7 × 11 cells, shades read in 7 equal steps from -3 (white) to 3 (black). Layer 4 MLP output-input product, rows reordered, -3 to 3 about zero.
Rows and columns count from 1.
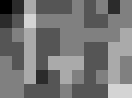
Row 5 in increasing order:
-1 -1 -1 -1 -1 0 0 1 1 1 1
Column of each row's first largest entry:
1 1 1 1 2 4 3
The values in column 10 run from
-2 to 2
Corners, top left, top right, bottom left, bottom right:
3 0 0 -2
